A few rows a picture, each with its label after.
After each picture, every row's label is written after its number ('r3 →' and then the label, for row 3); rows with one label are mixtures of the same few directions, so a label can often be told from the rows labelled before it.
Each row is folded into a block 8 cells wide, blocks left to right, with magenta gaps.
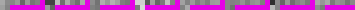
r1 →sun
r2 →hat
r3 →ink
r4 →hat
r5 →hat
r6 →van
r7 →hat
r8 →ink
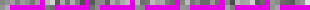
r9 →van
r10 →hat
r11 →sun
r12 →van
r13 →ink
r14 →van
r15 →ink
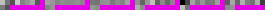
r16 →van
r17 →hat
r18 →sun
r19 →sun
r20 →hat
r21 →ink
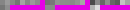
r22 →sun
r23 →sun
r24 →hat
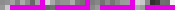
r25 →van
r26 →hat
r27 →ink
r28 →ink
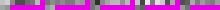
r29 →ink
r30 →hat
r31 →ink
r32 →ink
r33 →hat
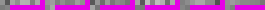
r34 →ink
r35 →hat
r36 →hat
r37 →ink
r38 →ink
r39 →ink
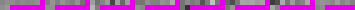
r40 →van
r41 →ink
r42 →sun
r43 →sun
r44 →van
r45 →ink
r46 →hat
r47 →sun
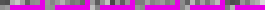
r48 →sun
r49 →sun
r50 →sun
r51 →van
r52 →hat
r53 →ink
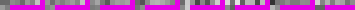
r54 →sun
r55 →ink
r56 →sun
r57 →ink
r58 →van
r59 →ink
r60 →hat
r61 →hat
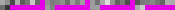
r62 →van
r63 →sun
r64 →sun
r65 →hat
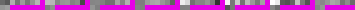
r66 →hat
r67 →sun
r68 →sun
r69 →ink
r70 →sun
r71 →hat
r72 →sun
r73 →sun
